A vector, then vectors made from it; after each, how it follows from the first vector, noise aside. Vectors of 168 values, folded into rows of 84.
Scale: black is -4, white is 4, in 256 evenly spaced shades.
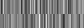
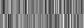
wrapped around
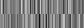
negated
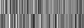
wrapped around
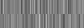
shrunk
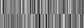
negated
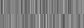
shrunk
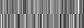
wrapped around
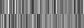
wrapped around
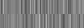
shrunk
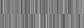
shrunk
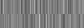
shrunk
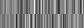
wrapped around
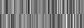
wrapped around
